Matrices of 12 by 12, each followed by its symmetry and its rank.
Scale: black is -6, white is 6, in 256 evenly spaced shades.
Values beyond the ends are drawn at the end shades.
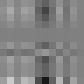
neither, rank one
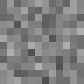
neither, full rank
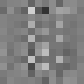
neither, rank two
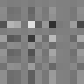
neither, rank one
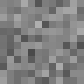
neither, full rank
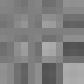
symmetric, rank one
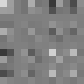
symmetric, rank two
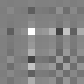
symmetric, rank one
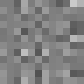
neither, rank two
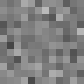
antisymmetric, full rank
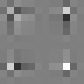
symmetric, rank one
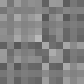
symmetric, rank two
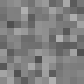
antisymmetric, full rank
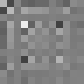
symmetric, rank two
